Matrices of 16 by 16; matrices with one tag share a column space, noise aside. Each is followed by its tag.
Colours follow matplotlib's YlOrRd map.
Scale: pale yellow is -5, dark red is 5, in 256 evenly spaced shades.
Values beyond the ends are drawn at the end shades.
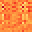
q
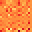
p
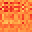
q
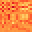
q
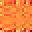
p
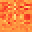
q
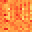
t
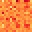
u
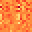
q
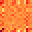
p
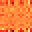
p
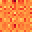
u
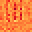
t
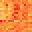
t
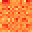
u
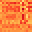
q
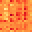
t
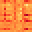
t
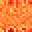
p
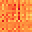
t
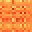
u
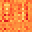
t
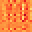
t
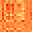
t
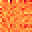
u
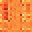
t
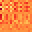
q
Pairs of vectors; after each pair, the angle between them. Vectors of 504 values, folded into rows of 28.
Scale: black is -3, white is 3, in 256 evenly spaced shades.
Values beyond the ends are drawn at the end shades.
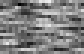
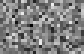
orthogonal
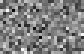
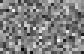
nearly opposite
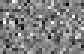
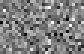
partly aligned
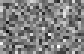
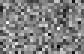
nearly opposite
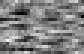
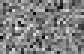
orthogonal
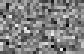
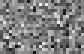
partly aligned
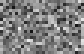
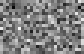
nearly parallel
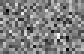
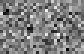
nearly parallel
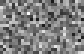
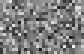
orthogonal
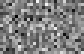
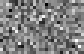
partly opposed
